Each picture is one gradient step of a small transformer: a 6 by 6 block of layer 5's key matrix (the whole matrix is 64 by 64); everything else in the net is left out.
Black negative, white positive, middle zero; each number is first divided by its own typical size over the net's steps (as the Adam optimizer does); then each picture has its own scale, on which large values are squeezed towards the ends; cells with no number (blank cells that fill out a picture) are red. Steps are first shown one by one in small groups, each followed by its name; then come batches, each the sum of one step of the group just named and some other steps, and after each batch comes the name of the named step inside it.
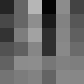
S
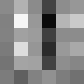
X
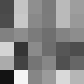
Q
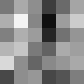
X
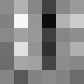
X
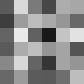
Q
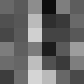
S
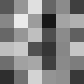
X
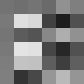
S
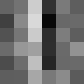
X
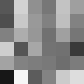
Q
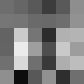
S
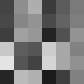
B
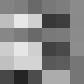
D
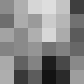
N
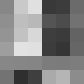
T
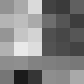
T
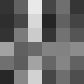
B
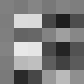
T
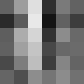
T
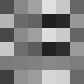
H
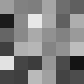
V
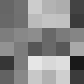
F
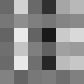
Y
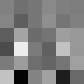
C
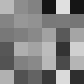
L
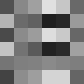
H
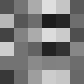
H
